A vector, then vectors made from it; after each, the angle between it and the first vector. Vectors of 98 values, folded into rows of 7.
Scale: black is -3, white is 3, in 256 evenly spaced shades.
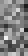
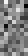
partly aligned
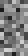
partly opposed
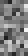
nearly opposite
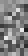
nearly parallel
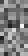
orthogonal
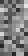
partly opposed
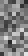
partly aligned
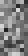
partly aligned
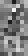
orthogonal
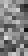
nearly parallel
